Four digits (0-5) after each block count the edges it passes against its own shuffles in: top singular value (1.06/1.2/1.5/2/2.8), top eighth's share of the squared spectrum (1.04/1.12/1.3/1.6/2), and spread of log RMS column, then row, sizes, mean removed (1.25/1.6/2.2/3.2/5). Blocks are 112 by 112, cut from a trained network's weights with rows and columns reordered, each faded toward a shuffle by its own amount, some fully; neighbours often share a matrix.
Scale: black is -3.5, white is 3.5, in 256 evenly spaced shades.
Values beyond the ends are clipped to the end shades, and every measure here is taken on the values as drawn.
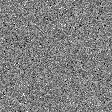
0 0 0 0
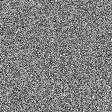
0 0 0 0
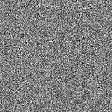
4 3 0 1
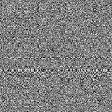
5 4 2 3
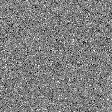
3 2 0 1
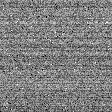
4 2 0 1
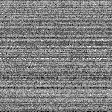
5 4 1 3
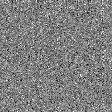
3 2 1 0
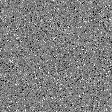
2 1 0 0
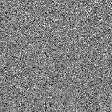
3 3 1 2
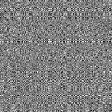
5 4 2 4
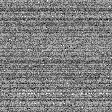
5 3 1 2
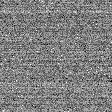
3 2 0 0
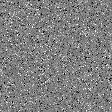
1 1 0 0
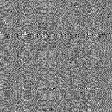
4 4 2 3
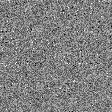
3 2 0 1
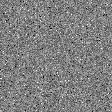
1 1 0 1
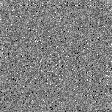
3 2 0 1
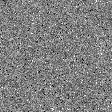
1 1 0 0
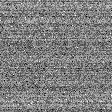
4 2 0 1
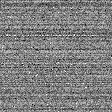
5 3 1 2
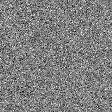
2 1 0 0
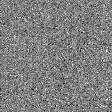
3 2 0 2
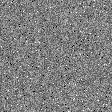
1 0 0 0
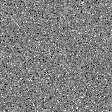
1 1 0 0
